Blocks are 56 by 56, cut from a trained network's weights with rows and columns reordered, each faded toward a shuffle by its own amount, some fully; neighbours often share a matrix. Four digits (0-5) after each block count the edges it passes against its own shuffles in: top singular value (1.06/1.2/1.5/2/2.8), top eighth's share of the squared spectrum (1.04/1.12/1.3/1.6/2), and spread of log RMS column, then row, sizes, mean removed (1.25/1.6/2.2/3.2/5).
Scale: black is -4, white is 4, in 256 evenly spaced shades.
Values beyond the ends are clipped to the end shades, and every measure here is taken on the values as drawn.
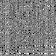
3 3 0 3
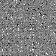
2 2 1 0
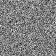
0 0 0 0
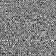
3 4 0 2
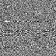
3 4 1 2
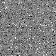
1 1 1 0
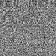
3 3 0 1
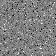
0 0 0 0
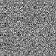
3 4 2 2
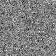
1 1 0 0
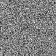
2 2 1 0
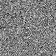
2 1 0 0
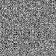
3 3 1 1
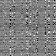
3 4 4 1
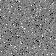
0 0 0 0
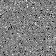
1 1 0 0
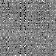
3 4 3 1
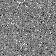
0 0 1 0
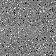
1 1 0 0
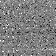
2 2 1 0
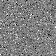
0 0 0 0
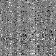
3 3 1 2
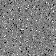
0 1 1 0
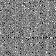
2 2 0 1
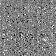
2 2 0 1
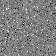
0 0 0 0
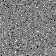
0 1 0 0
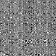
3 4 0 3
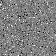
0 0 0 0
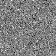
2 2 0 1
